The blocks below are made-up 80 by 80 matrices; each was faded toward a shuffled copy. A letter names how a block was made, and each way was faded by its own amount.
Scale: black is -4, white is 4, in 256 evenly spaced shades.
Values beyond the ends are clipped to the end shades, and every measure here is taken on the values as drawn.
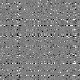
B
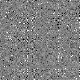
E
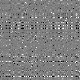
B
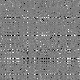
B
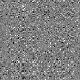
E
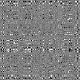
B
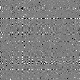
B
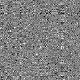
E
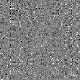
E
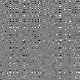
B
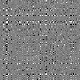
B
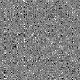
E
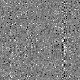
E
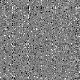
E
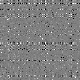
B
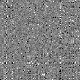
E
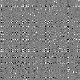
B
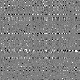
B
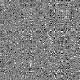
E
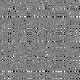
B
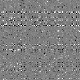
B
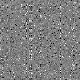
E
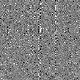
E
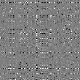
B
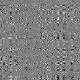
B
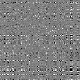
B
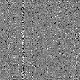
E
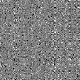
E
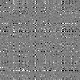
B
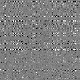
B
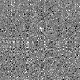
E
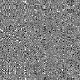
E
